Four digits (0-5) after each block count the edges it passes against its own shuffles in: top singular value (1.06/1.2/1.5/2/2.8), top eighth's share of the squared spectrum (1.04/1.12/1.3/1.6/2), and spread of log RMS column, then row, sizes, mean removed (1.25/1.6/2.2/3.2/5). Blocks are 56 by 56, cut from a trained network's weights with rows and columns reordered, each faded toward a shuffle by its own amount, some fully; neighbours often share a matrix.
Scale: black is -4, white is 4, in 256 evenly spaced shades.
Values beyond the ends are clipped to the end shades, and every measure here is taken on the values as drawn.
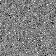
0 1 0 0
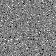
0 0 0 0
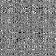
3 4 1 3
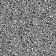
0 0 0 0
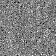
1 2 0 1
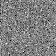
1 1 0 0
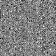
1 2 1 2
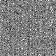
2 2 0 1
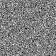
0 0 0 0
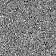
0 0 0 0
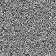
2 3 1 0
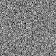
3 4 1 1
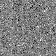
0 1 0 1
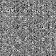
2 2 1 2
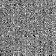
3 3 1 2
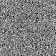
0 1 0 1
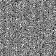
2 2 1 1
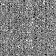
2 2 0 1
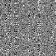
3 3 3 0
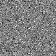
2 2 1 0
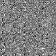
3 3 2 0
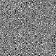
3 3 3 1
